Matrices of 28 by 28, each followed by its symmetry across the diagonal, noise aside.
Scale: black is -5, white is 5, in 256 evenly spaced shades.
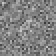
symmetric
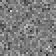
symmetric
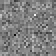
antisymmetric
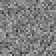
neither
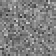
antisymmetric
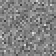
symmetric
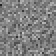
neither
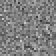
antisymmetric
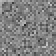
symmetric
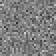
neither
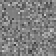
antisymmetric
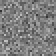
neither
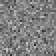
neither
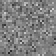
antisymmetric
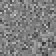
symmetric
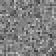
symmetric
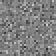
antisymmetric
